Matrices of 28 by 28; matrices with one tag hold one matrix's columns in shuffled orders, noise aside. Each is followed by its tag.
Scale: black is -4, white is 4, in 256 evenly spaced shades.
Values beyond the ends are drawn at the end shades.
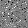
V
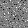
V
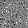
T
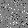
T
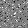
V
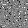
V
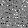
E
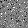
V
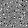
E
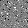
V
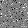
V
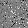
T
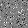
T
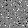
E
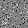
T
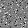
T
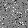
T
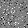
T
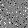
T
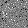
V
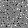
E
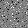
V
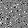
T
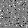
E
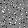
T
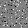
E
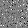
E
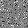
E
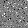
V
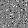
E
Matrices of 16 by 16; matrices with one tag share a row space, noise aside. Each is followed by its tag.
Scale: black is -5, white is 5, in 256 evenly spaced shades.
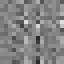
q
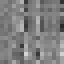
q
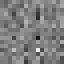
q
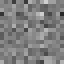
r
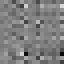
q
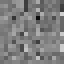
q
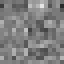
r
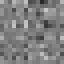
r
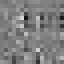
q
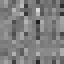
q
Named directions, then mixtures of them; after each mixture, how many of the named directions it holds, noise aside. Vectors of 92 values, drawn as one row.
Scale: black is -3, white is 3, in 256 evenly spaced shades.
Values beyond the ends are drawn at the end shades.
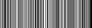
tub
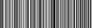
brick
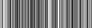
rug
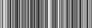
one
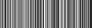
two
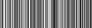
three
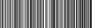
three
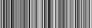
three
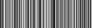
one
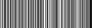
two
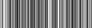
one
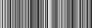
two
